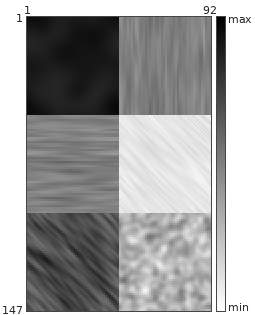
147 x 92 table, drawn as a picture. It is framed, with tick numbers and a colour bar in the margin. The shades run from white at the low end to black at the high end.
It is made of 3 by 2 panels. Panel 1,1: very high, smooth, faint in contrast. Panel 1,2: middling, streaked downward, faint in contrast. Panel 2,1: middling, streaked across, faint in contrast. Panel 2,2: very low, slanting down to the right, faint in contrast. Panel 3,1: high, slanting down to the right. Panel 3,2: low, blotchy.
